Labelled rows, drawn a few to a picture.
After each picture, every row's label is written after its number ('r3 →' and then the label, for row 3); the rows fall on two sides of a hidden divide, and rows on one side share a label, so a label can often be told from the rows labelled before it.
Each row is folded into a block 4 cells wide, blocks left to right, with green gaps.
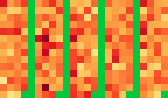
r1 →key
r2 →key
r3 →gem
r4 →key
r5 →key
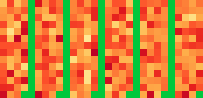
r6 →key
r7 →key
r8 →key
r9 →key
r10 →key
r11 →key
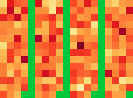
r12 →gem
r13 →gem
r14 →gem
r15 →gem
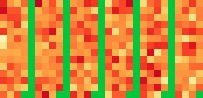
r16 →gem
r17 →key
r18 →gem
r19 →key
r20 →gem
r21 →gem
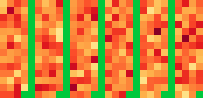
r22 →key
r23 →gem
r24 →key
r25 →key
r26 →key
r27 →key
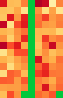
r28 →key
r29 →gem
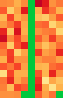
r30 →key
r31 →gem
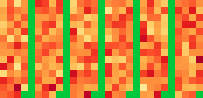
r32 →key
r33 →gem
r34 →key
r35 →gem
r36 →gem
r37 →key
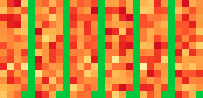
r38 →key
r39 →key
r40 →key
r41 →gem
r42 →gem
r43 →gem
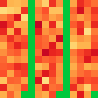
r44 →gem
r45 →gem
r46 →key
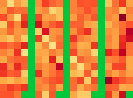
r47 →gem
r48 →gem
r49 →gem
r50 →gem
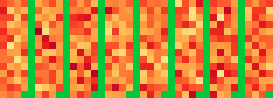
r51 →key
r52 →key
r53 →key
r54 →key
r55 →key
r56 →gem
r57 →gem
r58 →gem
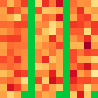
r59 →gem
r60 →gem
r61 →gem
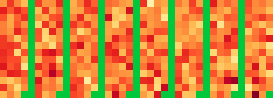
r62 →key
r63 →gem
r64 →key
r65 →key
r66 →gem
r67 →gem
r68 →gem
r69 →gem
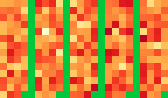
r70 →key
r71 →key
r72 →key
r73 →key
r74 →gem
